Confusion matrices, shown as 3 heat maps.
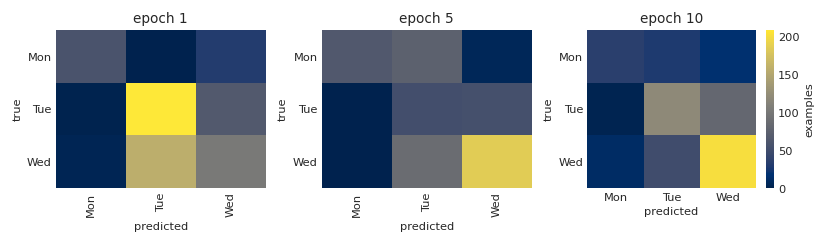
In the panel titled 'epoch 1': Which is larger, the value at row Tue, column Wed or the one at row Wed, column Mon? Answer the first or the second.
the first
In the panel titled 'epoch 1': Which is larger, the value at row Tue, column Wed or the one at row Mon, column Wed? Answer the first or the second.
the first
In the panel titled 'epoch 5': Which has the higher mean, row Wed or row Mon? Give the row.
Wed
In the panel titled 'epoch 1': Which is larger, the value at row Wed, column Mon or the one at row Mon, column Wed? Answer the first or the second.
the second
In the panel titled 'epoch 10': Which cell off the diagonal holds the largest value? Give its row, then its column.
Tue, Wed
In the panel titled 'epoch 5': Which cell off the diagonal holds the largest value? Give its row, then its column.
Wed, Tue
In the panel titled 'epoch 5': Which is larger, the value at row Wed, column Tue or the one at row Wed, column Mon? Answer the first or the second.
the first
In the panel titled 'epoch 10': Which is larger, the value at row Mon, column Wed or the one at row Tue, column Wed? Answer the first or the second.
the second
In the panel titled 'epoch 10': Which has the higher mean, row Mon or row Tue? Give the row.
Tue
